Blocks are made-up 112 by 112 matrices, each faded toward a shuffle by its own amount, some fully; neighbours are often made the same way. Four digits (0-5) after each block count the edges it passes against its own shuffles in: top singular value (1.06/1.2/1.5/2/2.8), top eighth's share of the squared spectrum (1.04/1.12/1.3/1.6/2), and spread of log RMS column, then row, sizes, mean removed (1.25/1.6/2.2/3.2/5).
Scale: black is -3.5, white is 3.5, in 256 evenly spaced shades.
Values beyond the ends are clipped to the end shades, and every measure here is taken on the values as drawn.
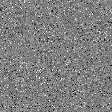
3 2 0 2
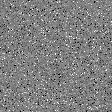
0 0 0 0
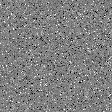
2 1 0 1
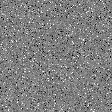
1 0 0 0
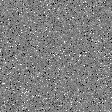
1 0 0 0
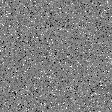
2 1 0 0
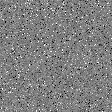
0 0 0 0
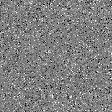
3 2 0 0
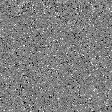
3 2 0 0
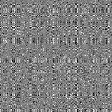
5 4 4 3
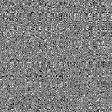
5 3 2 2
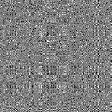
5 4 3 3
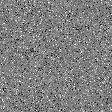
2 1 0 0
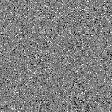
4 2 1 1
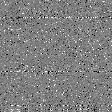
4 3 0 2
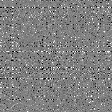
4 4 2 3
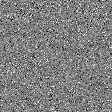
2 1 0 0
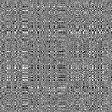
5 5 4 4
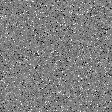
1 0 0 0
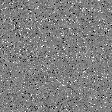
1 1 1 2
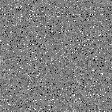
1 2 1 2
